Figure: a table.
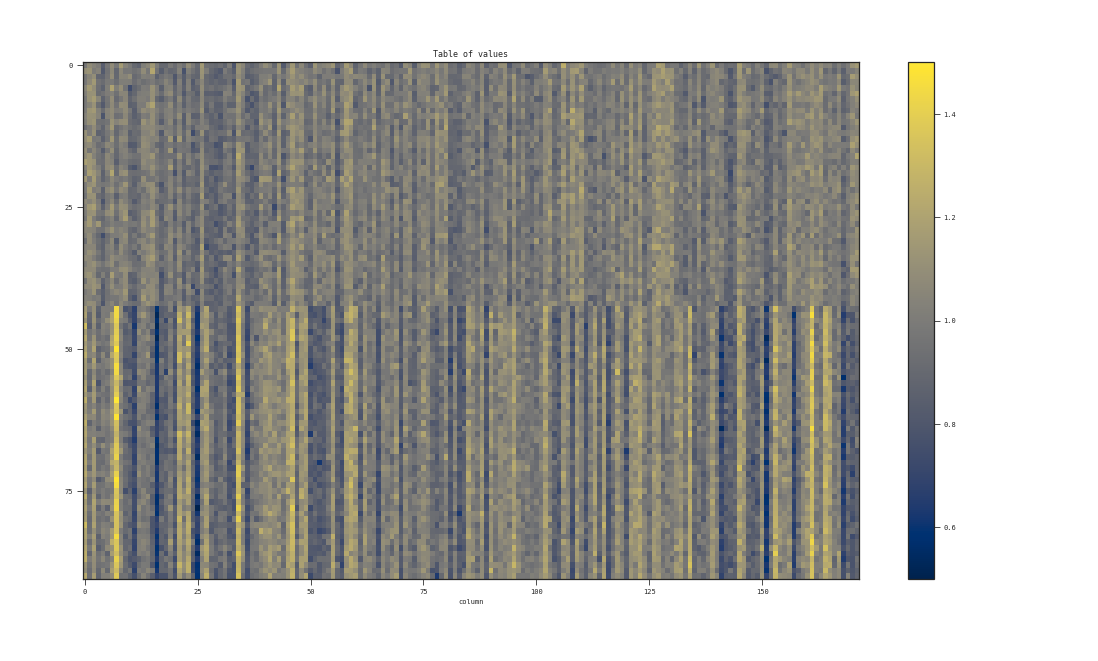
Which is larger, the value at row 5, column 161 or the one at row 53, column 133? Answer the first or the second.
the first
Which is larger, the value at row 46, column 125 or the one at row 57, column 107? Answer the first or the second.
the second
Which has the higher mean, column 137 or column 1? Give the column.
1
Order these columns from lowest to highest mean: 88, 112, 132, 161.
112, 132, 88, 161
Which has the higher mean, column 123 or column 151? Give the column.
123
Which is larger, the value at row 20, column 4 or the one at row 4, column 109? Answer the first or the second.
the second
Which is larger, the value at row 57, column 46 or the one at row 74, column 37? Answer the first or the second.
the first
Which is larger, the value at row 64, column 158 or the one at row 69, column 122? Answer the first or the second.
the second
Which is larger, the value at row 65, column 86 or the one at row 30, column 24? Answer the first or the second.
the first
